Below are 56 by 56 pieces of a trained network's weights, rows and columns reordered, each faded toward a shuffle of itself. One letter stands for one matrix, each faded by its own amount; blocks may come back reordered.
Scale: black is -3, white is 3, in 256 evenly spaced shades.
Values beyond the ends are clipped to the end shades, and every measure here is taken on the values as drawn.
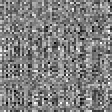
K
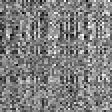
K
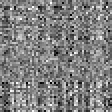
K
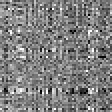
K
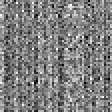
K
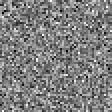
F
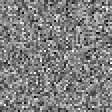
F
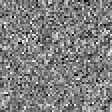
F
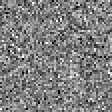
F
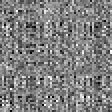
K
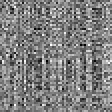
K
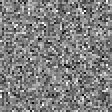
F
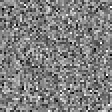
F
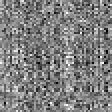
K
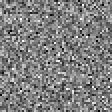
F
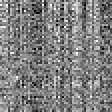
K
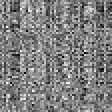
K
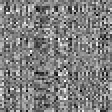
K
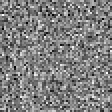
F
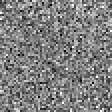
F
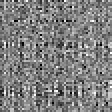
K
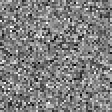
F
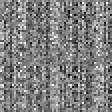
K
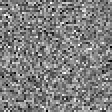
F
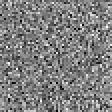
F
